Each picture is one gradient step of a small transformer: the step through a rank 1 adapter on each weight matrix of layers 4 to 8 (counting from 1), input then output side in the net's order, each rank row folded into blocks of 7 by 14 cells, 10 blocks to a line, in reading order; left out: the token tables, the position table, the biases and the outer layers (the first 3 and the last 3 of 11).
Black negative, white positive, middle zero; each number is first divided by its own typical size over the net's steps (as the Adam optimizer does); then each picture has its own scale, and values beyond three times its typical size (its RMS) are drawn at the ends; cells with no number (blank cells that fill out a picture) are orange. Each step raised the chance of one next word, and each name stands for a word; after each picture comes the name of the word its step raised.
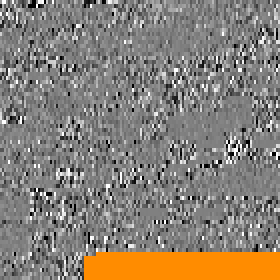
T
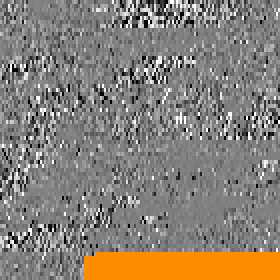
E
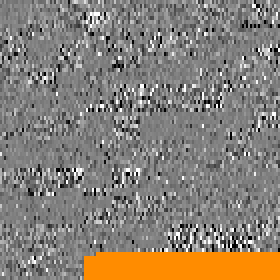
T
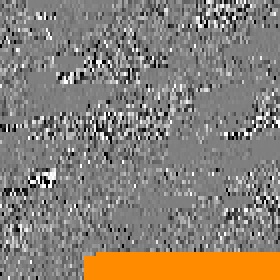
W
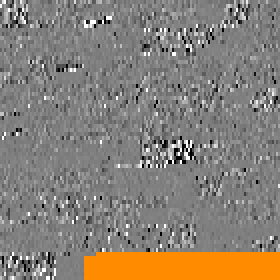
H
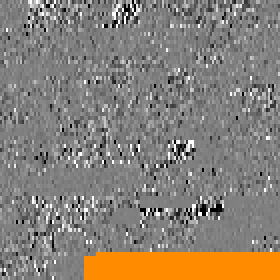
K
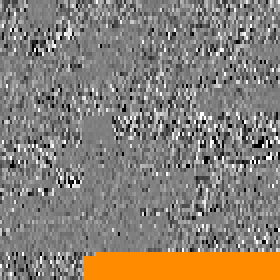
T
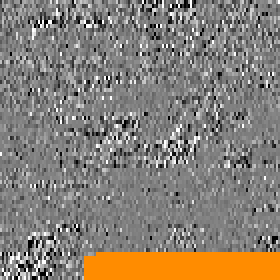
H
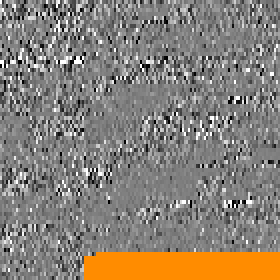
E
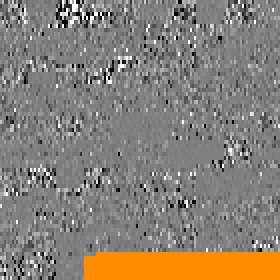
H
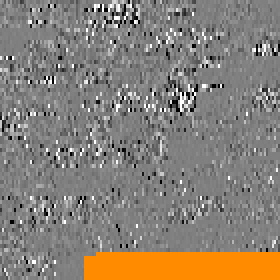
K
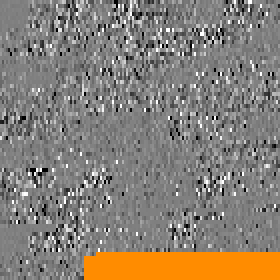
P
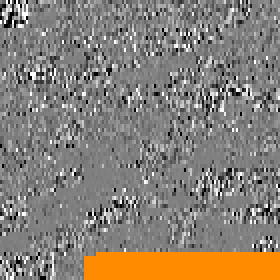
T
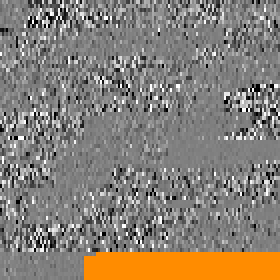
E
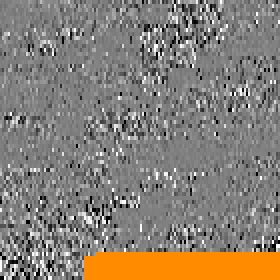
H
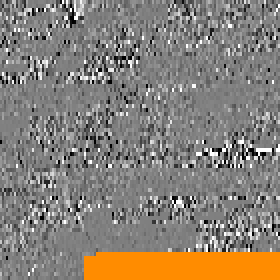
W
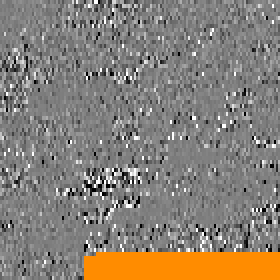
P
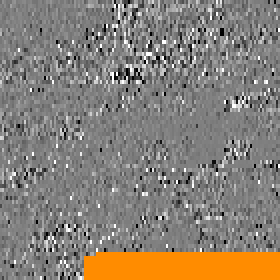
P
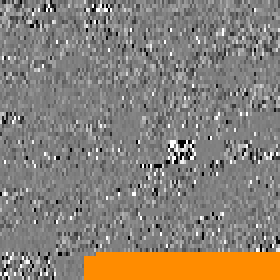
H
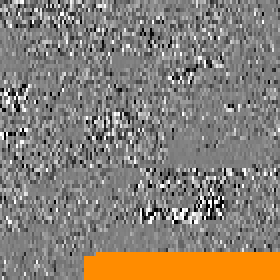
W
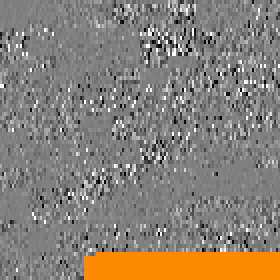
P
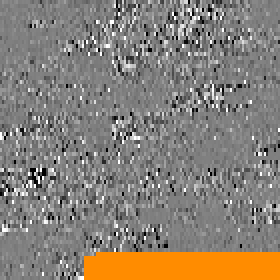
P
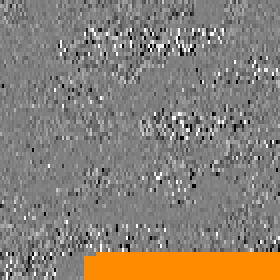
H
